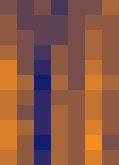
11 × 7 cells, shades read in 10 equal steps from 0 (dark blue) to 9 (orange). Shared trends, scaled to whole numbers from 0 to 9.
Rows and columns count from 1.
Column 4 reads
2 3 3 5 5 6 5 6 6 6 6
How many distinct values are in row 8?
5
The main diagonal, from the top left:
4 3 3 5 4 8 5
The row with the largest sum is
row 9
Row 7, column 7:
5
